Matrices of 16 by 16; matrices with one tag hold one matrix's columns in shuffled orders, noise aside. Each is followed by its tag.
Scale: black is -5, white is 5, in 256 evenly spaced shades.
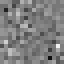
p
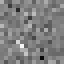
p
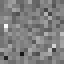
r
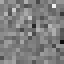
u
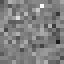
u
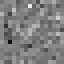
u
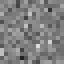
p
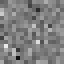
p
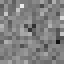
u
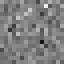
u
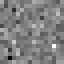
p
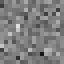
r
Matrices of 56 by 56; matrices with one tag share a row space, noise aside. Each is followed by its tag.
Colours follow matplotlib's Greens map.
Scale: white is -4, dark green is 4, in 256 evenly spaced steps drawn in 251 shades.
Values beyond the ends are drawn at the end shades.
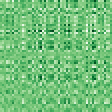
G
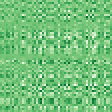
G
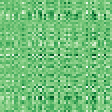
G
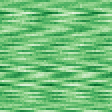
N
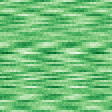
N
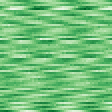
N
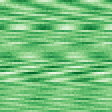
N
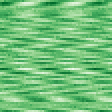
N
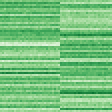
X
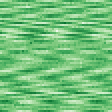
N
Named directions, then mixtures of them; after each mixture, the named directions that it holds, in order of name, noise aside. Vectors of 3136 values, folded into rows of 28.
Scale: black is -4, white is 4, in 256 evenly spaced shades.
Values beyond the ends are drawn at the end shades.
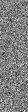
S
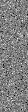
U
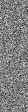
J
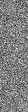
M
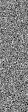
J, S, U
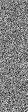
J, S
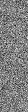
M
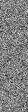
J, M, U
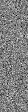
M, U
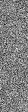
M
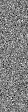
J, M, U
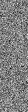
M, S, U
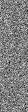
J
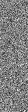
S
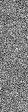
M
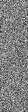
M, S, U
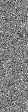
U
